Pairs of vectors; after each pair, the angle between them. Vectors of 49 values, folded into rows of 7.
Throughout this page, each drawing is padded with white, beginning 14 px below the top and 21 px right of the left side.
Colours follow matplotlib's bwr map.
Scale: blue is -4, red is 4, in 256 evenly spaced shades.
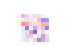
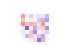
nearly parallel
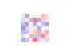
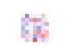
nearly parallel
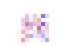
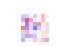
partly opposed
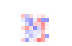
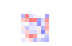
partly opposed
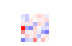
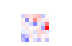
orthogonal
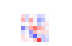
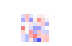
nearly opposite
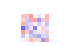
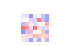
nearly opposite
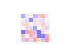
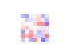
partly aligned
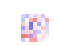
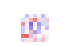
nearly parallel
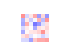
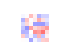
partly aligned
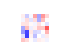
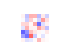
partly aligned
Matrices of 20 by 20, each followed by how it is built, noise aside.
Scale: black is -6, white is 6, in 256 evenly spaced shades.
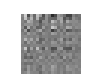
low rank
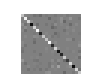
diagonal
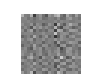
low rank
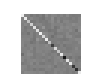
diagonal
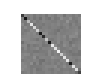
diagonal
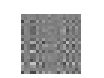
low rank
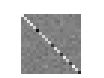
diagonal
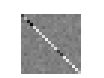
diagonal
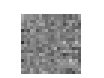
low rank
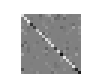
diagonal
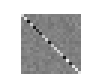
diagonal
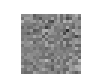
low rank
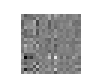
low rank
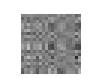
low rank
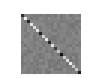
diagonal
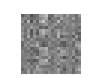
low rank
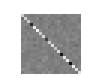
diagonal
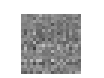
low rank
